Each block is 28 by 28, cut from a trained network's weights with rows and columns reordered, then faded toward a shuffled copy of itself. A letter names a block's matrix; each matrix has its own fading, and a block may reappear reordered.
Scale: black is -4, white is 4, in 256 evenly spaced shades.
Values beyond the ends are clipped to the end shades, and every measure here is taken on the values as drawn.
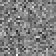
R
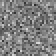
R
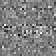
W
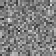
R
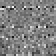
W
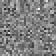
R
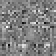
W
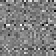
W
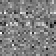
W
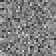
R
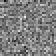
R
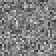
R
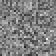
R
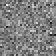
R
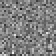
R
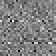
W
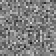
R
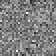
R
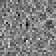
R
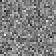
R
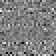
W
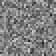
R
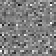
W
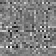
W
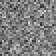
R
